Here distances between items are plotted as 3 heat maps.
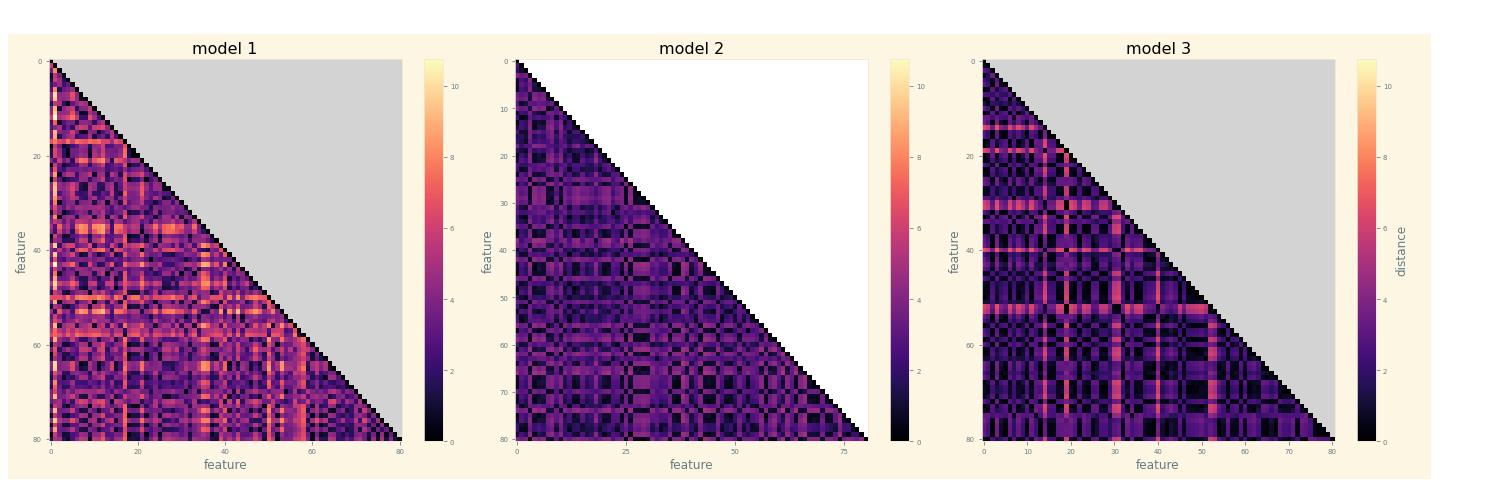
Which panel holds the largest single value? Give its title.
model 1
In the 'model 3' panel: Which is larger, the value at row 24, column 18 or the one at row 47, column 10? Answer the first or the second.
the second
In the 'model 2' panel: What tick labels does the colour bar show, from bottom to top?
0, 2, 4, 6, 8, 10
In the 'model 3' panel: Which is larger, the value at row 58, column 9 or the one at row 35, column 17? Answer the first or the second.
the first
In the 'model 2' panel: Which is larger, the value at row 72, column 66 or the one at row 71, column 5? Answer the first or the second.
the first
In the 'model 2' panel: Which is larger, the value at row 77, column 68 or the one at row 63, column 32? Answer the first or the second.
the first
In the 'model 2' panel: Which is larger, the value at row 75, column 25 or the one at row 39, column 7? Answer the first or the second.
the first
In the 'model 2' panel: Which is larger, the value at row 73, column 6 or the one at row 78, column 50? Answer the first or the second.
the first
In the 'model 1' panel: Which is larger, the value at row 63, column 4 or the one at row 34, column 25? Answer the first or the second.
the second
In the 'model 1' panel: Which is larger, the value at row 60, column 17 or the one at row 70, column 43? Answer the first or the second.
the first
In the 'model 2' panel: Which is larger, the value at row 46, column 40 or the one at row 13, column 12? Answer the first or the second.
the first
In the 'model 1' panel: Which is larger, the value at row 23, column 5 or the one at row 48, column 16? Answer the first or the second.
the first
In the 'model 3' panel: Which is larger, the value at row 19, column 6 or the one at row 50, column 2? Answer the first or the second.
the first
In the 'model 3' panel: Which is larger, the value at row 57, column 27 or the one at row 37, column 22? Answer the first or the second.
the first
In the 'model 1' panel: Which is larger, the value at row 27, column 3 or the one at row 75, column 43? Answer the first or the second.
the second
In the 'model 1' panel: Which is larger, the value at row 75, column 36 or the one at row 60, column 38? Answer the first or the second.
the first
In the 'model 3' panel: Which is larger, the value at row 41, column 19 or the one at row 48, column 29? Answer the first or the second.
the first
